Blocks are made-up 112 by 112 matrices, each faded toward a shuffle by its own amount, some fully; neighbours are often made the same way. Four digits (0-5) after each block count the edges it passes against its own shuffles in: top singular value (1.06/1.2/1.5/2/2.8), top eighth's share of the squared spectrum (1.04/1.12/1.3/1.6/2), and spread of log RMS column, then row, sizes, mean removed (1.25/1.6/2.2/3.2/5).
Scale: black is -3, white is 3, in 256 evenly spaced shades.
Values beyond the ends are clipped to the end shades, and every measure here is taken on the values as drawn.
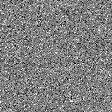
3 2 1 0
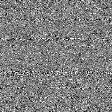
1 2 0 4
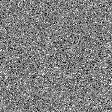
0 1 0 2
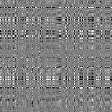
5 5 4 4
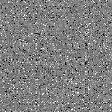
4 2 1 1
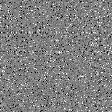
3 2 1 1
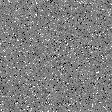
0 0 0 0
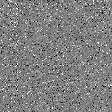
3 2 1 1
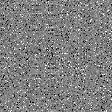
4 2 1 1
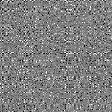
5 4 2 3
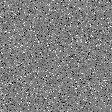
0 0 0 0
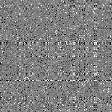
5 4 2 3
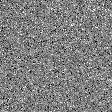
0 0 0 0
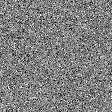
0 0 0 0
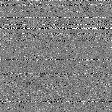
3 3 0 4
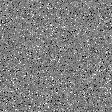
0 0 0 0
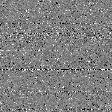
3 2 0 3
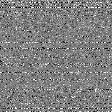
2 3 0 4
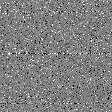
2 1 0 1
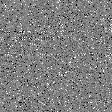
3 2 0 1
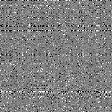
5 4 2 3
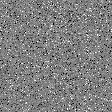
2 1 0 0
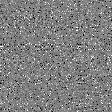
3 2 0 2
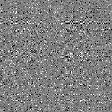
4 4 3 3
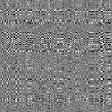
5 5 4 4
